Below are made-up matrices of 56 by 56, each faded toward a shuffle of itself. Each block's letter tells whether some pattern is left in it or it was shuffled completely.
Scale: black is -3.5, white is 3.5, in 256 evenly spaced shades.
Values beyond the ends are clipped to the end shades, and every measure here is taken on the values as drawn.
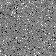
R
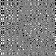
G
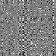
G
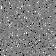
R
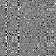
G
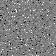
R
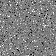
R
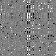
G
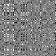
G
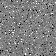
R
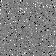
R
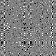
G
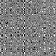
G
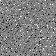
R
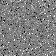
R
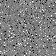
R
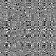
G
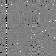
G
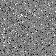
R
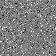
R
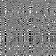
G
